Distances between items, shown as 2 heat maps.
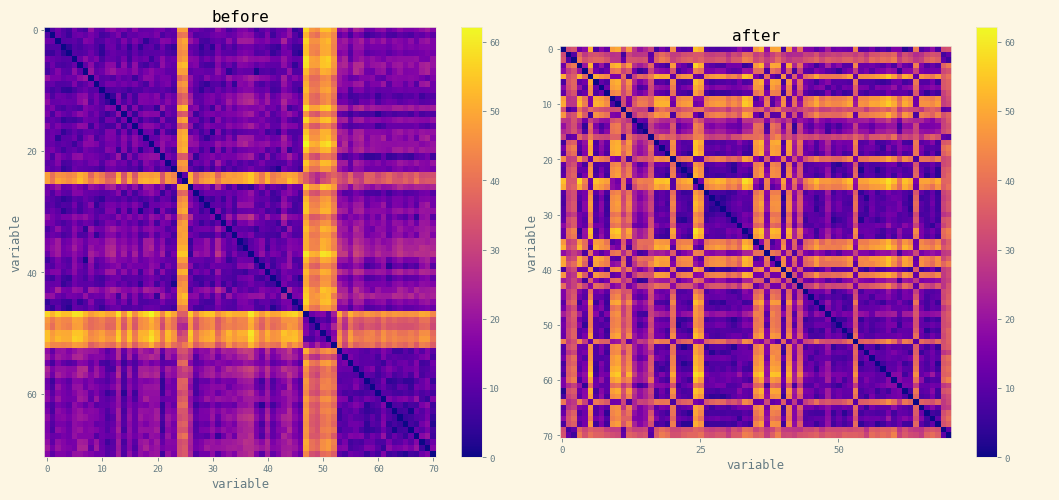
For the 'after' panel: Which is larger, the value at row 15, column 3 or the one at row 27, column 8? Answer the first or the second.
the first
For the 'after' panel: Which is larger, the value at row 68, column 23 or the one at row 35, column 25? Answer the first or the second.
the second
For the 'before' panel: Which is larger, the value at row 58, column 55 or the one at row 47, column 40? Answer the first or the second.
the second
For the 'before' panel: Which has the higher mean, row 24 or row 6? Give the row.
24
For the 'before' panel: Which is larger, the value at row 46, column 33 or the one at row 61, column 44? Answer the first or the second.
the second
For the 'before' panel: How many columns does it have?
71
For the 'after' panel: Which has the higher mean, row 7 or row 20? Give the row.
20
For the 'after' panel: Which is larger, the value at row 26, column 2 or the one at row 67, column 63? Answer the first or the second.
the first
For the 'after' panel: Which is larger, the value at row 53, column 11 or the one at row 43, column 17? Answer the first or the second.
the second
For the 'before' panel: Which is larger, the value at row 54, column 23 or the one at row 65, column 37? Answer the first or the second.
the second
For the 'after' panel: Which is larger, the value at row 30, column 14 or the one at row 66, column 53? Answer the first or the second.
the second
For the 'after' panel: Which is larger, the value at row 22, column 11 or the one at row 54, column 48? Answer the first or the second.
the first
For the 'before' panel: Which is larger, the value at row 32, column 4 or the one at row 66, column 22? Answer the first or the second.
the second
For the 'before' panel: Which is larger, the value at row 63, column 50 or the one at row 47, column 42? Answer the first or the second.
the second
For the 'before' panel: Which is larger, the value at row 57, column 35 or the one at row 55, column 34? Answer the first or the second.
the first
